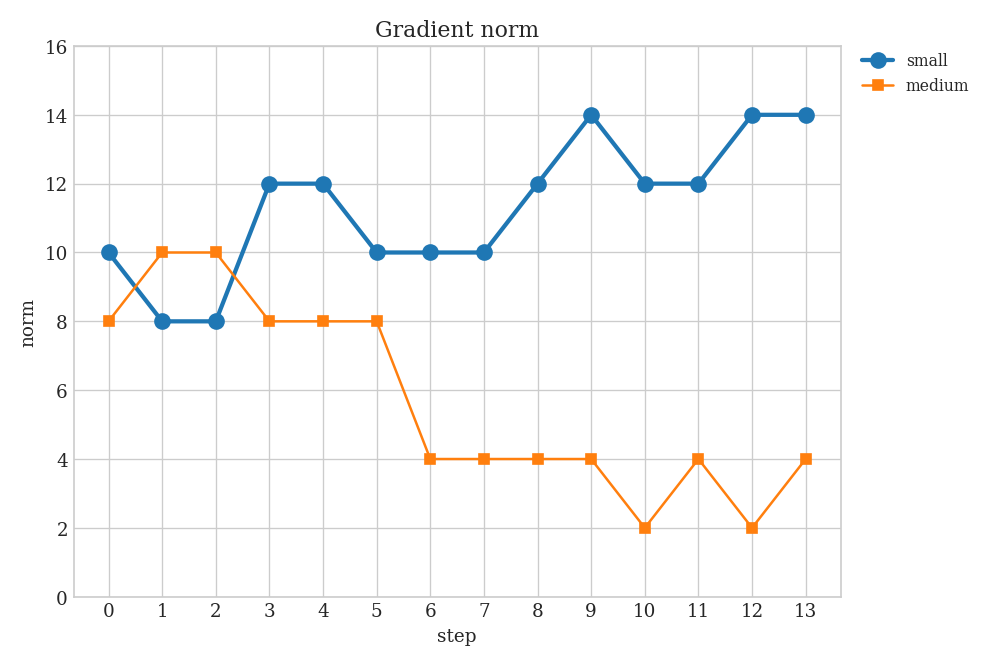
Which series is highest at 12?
small
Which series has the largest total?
small
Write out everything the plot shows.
Title: Gradient norm
x-axis: step, ticks 0 1 2 3 4 5 6 7 8 9 10 11 12 13
y-axis: norm, ticks 0 2 4 6 8 10 12 14 16
Legend: small, medium
Values:
small: 10 8 8 12 12 10 10 10 12 14 12 12 14 14
medium: 8 10 10 8 8 8 4 4 4 4 2 4 2 4
